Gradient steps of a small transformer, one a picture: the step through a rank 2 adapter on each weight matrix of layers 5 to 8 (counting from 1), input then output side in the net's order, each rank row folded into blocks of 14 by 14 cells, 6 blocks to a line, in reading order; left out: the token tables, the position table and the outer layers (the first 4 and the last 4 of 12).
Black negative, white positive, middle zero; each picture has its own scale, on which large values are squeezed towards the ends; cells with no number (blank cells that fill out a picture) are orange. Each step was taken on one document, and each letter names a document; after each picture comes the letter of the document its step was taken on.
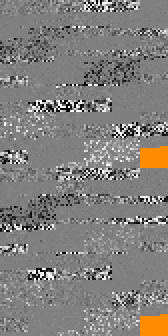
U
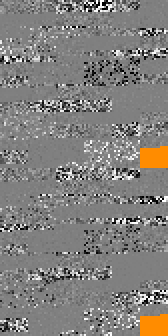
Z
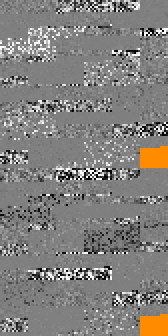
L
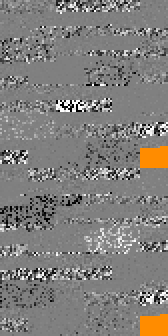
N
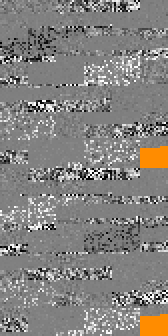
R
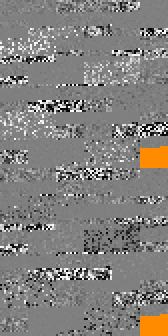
L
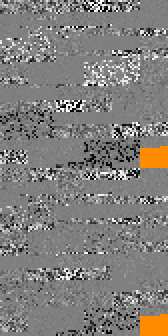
L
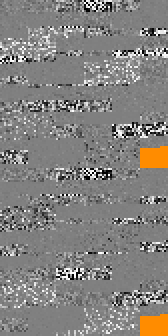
R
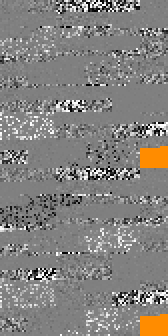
N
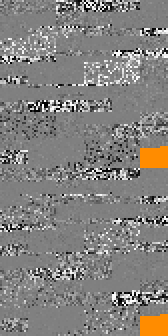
R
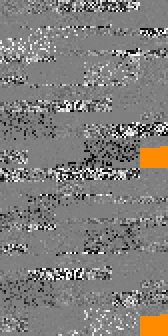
L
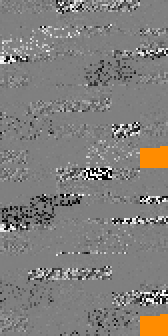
N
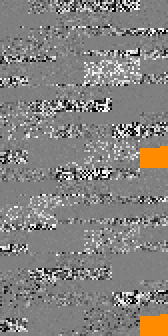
Z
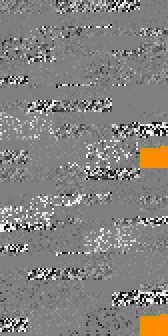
N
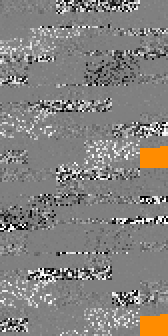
U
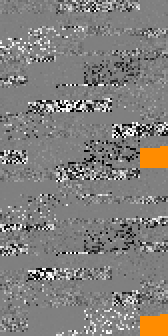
L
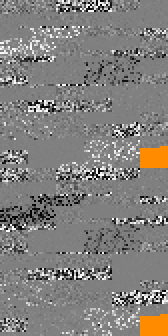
U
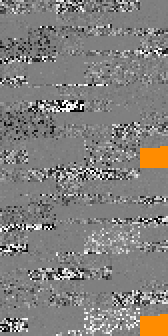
R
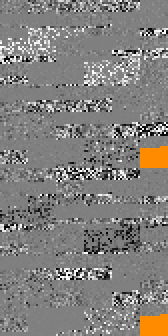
L
